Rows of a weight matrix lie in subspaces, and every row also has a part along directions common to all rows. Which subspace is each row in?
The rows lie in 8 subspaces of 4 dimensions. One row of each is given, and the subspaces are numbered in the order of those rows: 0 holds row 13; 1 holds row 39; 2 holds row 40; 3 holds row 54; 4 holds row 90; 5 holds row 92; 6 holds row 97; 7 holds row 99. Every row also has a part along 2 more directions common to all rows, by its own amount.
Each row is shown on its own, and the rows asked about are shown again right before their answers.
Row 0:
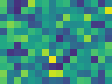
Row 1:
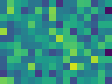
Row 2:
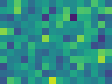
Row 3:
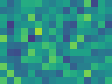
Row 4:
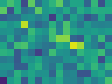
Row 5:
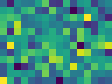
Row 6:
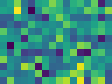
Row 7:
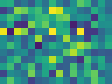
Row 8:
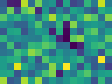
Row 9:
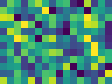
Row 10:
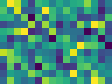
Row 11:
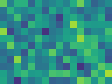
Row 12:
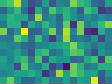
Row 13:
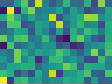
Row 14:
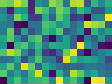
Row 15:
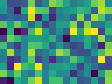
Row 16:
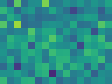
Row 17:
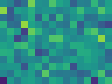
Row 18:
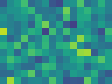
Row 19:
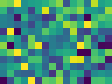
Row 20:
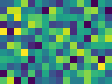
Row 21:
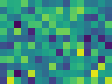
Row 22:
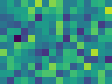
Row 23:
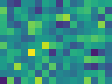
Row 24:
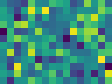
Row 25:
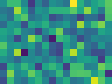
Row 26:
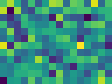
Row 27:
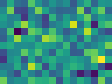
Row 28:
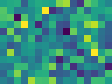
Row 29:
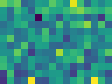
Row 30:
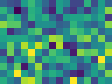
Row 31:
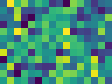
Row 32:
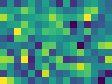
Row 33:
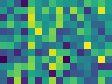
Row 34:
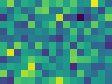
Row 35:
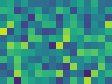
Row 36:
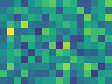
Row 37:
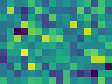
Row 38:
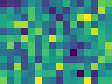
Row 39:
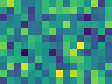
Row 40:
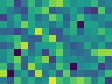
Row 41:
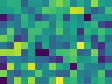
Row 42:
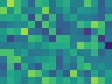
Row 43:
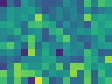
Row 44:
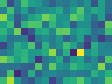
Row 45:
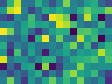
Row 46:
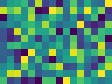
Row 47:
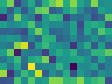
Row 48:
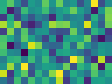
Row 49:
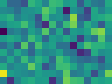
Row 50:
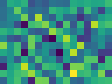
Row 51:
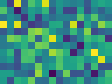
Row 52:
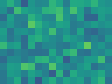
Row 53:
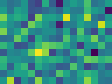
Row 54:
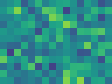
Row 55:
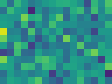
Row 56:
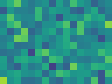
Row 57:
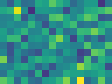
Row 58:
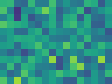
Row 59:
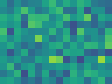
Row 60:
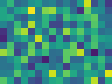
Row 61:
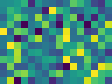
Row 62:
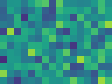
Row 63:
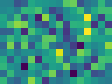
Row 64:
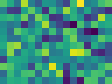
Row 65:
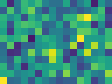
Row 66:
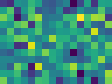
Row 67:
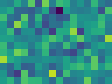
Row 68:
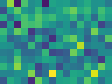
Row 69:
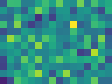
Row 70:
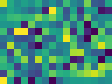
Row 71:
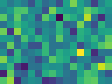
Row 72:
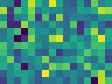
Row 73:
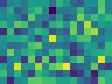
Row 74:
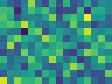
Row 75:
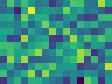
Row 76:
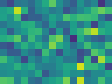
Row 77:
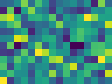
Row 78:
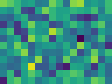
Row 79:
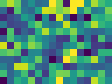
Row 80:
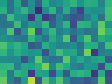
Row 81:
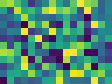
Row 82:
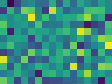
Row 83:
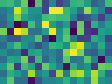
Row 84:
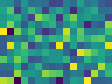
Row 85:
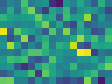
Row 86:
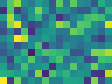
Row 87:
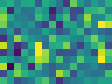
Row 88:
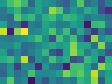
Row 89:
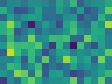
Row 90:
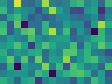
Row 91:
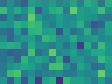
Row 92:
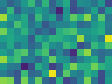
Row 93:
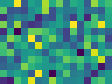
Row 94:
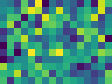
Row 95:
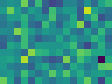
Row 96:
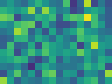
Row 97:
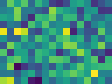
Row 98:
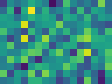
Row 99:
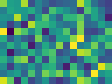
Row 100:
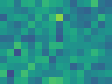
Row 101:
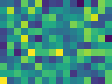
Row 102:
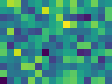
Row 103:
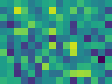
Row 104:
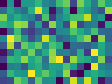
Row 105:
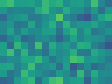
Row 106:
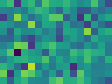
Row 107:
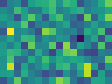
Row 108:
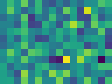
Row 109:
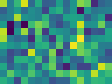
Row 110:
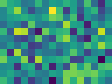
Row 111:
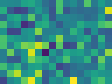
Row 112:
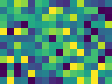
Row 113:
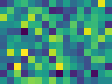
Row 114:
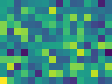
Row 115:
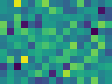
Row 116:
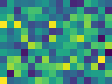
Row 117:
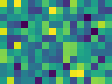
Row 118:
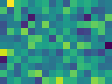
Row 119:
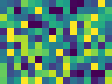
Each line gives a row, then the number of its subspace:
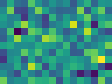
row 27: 1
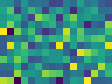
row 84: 7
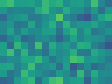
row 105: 2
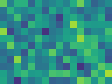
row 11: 7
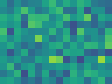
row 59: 5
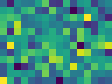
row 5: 4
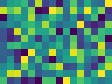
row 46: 5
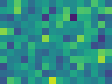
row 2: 3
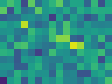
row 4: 0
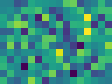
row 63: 2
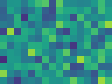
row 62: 1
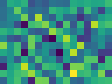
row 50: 2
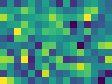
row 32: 7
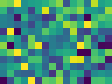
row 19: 2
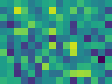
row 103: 7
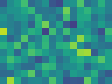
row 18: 3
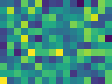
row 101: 5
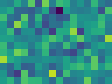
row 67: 5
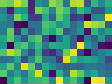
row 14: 5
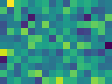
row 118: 6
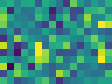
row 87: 0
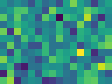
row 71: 2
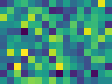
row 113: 1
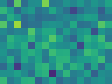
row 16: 4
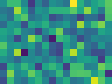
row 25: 2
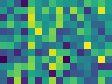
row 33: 5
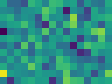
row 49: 3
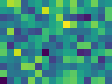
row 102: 3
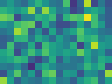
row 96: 6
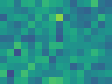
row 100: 2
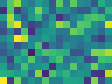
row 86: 0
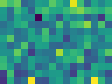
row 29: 2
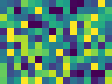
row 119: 5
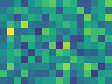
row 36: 7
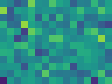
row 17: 0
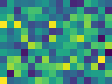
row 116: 1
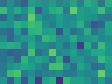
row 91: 5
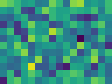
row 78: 1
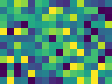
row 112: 4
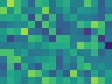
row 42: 6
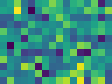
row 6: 3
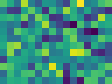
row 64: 3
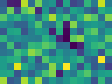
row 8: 0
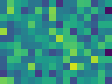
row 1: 1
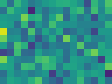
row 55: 6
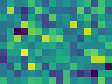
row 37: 1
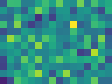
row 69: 4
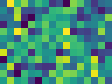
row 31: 6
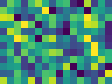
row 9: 6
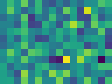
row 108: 5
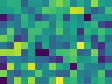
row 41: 0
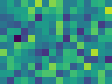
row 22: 0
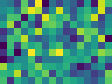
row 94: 5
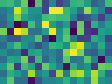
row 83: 5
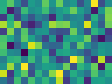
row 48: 1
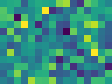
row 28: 6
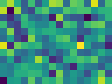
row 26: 0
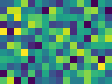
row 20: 1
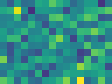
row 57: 3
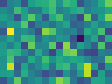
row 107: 7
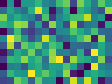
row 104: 4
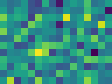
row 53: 0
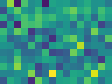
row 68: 4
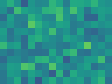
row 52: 5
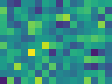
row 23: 0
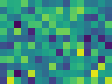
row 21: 4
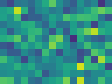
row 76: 3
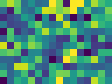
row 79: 6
